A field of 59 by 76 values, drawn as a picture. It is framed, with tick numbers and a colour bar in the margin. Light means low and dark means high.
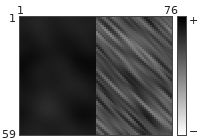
It is made of 1 by 2 panels. Panel 1,1: very high, smooth, faint in contrast. Panel 1,2: high, slanting down to the right.
